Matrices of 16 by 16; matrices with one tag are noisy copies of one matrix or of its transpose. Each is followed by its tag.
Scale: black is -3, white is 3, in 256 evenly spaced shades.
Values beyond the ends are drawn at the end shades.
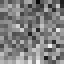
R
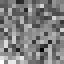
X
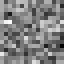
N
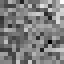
X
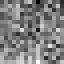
R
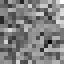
X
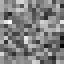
N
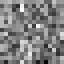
N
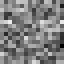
N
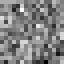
N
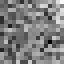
X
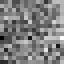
R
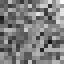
X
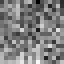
R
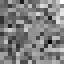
X
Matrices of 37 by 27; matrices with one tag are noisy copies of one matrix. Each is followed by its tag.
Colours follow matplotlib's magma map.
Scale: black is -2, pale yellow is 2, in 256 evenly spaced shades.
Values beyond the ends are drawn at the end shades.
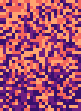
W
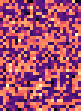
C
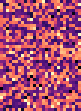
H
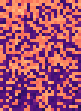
W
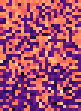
W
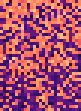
W
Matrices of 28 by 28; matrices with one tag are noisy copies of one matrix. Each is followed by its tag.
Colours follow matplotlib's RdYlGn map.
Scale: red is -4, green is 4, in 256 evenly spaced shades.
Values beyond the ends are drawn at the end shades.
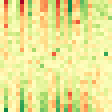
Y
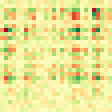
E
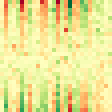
Y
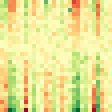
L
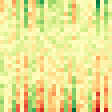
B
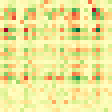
E
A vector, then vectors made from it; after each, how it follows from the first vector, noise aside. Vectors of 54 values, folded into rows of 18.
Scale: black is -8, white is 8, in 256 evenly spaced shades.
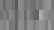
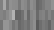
reversed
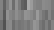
wrapped around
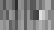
scaled up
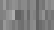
reversed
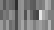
scaled up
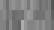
wrapped around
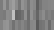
reversed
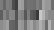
scaled up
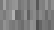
reversed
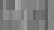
wrapped around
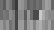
scaled up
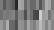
scaled up
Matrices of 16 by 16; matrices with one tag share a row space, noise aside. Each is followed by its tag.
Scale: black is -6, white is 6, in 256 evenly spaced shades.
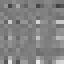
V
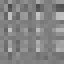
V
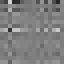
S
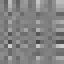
V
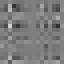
S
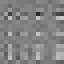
V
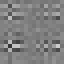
S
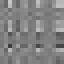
V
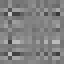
S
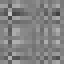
S
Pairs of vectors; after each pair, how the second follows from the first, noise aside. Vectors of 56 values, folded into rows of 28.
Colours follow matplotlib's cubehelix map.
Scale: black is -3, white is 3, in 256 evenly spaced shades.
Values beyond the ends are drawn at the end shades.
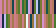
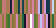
shuffled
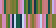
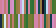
shuffled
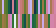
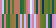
shuffled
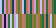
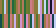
reversed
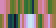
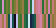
sign-scrambled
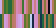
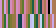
sign-scrambled
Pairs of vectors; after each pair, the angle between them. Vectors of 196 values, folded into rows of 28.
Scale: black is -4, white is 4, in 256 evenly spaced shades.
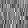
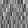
orthogonal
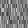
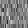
nearly opposite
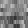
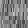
orthogonal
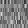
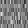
nearly parallel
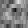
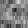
nearly parallel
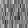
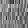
orthogonal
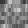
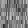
partly opposed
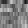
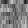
nearly parallel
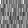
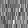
orthogonal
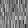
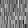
nearly parallel
